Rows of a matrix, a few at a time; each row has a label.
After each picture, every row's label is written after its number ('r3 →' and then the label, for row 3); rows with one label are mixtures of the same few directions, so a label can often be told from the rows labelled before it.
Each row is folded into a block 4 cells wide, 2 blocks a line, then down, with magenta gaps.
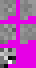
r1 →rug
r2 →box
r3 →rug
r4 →rug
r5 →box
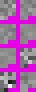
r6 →rug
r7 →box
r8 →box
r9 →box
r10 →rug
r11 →box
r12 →box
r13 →box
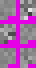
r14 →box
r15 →box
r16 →box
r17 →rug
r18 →rug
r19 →box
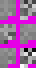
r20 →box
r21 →rug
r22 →box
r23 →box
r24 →box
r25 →rug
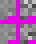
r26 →box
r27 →rug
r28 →box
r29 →box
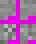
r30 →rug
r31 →rug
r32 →rug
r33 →box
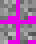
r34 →rug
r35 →box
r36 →box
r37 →box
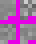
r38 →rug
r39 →rug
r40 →rug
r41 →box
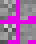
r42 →rug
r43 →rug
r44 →rug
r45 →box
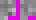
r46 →box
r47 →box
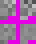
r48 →rug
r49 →rug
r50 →rug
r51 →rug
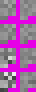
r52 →rug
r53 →rug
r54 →rug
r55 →box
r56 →box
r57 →box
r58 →rug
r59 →box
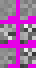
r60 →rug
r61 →rug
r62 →box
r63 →rug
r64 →box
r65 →rug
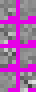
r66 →box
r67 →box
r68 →box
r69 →rug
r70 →rug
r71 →box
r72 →rug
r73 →box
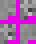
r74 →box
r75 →box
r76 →box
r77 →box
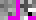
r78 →box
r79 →box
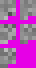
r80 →box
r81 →box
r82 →rug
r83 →rug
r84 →rug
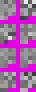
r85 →rug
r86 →rug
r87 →box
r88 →box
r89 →box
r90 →box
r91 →rug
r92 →rug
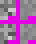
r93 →box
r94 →rug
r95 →box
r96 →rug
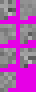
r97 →box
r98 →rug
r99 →box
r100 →box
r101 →rug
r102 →box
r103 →rug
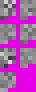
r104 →rug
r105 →box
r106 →box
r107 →rug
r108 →box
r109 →box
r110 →rug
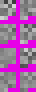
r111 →rug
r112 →box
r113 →rug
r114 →rug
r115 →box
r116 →rug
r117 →box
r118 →rug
